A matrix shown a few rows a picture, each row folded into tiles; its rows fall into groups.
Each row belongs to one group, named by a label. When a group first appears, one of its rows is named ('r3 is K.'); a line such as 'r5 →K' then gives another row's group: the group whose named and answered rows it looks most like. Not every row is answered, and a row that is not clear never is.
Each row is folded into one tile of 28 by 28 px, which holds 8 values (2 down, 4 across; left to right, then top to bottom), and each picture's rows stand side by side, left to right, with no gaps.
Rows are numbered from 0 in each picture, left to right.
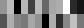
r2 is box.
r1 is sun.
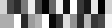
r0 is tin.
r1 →tin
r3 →sun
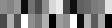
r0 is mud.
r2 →tin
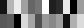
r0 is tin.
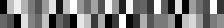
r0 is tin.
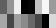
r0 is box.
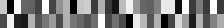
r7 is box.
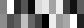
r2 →tin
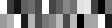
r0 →tin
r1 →box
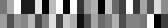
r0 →box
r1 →sun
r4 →box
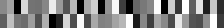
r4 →tin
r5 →box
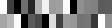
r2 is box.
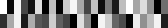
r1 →sun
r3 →sun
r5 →tin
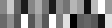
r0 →mud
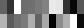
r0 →box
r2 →tin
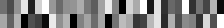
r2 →sun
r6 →box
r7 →mud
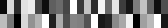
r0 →sun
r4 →tin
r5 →tin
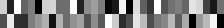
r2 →box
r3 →mud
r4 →sun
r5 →box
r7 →tin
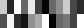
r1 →tin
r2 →mud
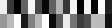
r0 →tin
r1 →tin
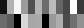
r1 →sun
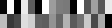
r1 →box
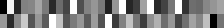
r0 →sun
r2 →box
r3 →mud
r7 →sun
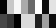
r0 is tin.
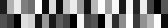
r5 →tin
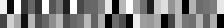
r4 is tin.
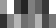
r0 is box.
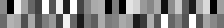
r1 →box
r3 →box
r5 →mud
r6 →mud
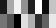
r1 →sun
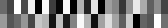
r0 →box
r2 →sun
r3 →sun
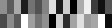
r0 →mud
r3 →tin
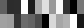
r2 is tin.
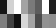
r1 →box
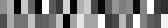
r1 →box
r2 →sun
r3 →tin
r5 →mud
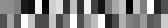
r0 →mud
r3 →tin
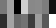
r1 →mud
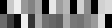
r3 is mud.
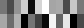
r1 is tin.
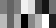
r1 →tin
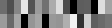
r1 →sun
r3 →box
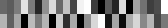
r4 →sun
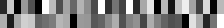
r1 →box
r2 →sun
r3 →box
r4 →box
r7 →sun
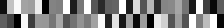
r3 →tin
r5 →sun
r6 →mud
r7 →tin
